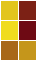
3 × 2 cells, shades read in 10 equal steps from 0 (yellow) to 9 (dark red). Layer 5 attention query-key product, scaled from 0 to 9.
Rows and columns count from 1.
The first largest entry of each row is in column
2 2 1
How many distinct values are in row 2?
2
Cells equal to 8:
1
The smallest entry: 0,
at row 2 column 1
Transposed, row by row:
1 0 5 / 8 9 3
